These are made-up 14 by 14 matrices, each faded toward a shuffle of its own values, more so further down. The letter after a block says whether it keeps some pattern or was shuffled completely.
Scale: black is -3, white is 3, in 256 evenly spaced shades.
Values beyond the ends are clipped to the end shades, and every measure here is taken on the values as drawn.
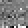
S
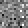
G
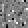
G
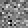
G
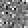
G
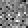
G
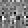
S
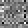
S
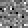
G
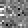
S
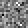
G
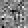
G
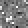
G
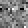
S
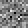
G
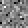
G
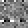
S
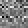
S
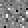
G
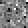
G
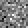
G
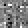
S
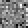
G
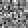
G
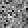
G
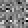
S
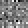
S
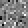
G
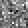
G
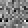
S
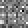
S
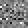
S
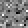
G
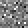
G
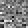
S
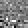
S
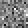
G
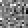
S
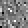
G
